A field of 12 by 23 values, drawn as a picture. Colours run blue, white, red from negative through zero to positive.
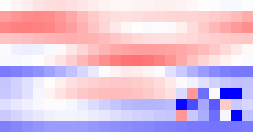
Streaks run across, left to right. The bottom right is the ninth with the lowest average. In the bottom right lies a patch that is rougher than the rest. A horizontal seam about 50% of the way down splits the table, and the top part is higher. The bottom right is the roughest part.
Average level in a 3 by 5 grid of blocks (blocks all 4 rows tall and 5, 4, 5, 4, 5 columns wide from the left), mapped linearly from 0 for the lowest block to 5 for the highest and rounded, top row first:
55444 / 23542 / 22210
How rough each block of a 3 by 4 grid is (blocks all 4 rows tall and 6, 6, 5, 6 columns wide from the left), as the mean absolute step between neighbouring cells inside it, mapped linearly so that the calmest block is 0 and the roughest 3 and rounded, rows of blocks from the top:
0000 / 1111 / 0123
